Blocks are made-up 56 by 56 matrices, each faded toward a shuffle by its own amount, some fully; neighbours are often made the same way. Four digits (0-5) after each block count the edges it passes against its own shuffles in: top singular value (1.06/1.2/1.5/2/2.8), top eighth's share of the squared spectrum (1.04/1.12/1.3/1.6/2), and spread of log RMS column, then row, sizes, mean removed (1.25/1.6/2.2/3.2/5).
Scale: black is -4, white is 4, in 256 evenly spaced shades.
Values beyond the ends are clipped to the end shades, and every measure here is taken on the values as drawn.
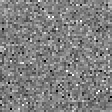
0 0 0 0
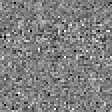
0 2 0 2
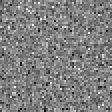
0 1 0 0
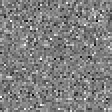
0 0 0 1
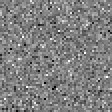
0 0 0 0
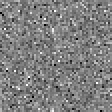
0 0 0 0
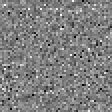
0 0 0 0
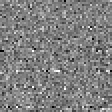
1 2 0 2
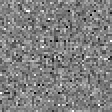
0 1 0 2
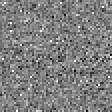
0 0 0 1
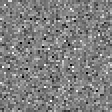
0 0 0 0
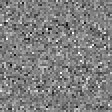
1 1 0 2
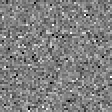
0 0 0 1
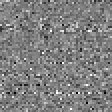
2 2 0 3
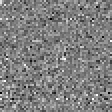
1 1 0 2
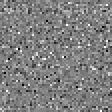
0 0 0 1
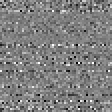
2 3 0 4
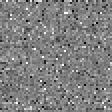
1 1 0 1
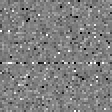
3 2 0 1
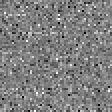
1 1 0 2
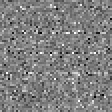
1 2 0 2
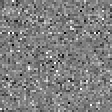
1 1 0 2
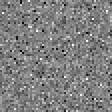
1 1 0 0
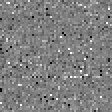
1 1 0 0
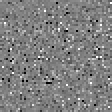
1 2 0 1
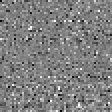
3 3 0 2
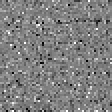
3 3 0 2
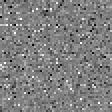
2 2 0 1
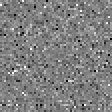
2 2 0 1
